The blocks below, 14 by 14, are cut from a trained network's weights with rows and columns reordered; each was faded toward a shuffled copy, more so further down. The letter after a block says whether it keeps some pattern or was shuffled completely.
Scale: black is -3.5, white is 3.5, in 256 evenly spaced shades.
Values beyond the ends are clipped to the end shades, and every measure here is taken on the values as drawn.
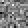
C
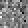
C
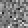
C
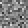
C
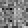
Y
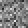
Y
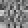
Y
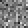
C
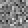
C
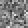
C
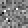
C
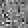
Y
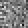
C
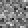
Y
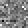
C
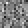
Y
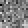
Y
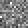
C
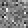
C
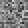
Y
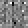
Y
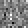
Y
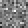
C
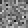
C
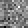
C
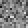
Y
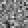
C
